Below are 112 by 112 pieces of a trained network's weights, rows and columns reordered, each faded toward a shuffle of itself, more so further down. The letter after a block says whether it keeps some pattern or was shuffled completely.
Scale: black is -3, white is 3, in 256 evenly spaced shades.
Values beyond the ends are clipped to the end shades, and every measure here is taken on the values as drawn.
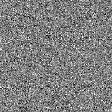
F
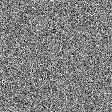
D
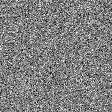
D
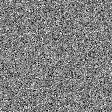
D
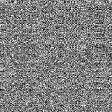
F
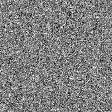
F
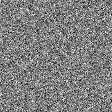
D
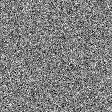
D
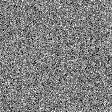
F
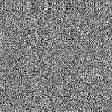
F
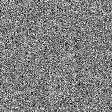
F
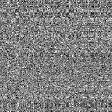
F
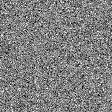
D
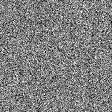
F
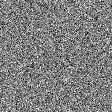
D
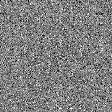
F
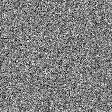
D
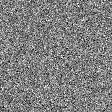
D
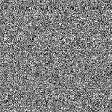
F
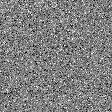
D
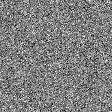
D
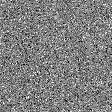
D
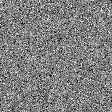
D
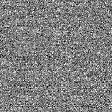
F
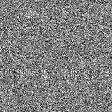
F
